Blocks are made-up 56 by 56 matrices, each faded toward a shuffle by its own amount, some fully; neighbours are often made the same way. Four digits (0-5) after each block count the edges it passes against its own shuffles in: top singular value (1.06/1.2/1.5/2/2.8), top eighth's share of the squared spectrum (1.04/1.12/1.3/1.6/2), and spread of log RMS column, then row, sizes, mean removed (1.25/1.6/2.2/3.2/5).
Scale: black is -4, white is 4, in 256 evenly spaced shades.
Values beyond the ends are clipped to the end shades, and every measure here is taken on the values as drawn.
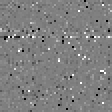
3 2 0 1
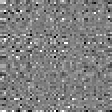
4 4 2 3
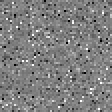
0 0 0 0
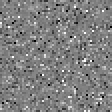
0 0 0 0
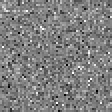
1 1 0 0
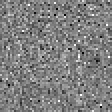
3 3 1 1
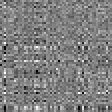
5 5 3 3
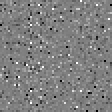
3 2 0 0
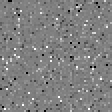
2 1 0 0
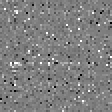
3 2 1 1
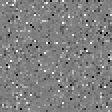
1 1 0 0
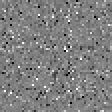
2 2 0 1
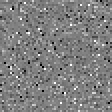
1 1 0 0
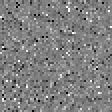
2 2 1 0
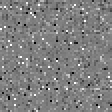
2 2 0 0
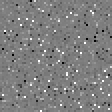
0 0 0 0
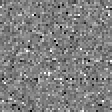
1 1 0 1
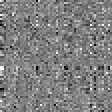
4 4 3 2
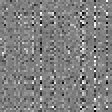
4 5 3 2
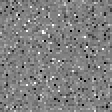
1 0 0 0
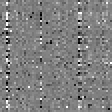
4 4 2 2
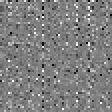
4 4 2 2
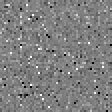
2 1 0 0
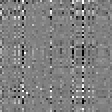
5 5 3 3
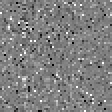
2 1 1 0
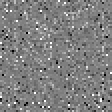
2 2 1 0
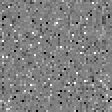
1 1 0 0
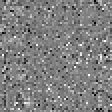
3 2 1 1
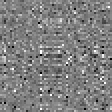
4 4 2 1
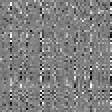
4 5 3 2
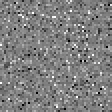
0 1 0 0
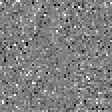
2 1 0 0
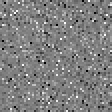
1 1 0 0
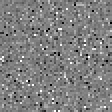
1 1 0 0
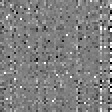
4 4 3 1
